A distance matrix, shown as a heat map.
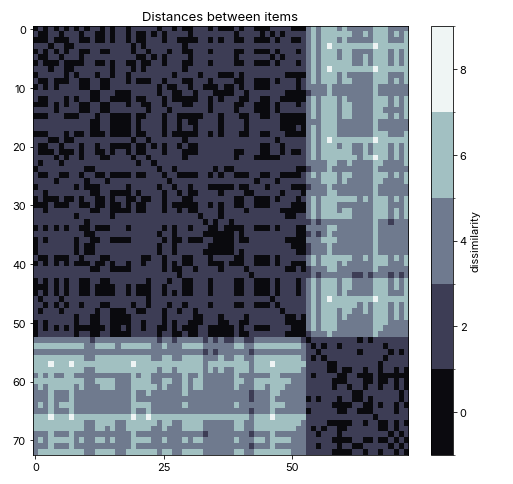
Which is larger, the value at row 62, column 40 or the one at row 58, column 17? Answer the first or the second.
the second
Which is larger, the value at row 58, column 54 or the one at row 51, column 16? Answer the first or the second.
the first
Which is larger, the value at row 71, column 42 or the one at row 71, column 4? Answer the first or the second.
the second
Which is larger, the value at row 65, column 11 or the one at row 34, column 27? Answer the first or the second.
the first
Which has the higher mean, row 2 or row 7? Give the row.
7
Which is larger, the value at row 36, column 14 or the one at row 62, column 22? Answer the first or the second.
the second
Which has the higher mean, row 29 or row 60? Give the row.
60
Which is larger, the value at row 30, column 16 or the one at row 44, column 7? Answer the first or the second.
the second
